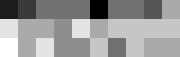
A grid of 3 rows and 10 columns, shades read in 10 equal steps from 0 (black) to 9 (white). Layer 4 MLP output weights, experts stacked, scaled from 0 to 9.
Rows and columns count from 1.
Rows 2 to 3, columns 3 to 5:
6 5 8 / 8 5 5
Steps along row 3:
down up down same up down up down same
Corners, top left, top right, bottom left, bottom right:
1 6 9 6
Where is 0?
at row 1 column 6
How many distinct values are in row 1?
6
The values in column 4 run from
4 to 5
